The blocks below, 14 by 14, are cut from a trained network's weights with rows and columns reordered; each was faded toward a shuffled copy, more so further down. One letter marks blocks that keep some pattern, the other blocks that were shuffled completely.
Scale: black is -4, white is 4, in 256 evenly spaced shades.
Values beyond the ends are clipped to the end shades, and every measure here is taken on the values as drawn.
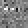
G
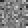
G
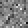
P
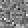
P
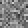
P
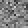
P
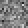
P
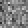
G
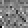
P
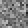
P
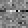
G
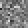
G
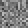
G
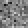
P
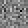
G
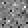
P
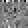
G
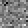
P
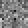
G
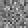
G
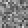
P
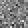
P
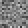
G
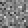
P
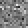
P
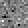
P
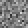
P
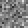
P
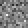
P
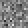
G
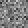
P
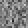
G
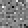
P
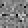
G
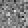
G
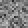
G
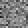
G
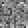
P
